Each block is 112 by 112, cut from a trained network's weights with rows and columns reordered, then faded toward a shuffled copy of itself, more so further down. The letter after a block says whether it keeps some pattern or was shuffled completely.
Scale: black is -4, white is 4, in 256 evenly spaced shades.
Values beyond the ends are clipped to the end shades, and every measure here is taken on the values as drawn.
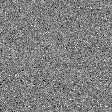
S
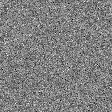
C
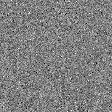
S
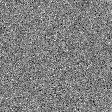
C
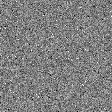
S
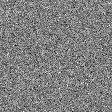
C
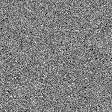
S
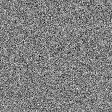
C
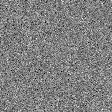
S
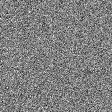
S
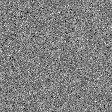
C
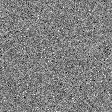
C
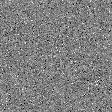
C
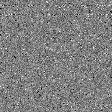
S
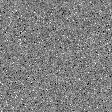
C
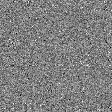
S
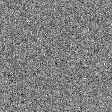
S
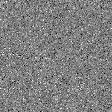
S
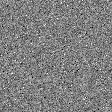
C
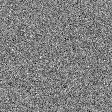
C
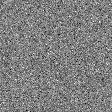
C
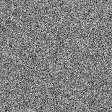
S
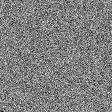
C
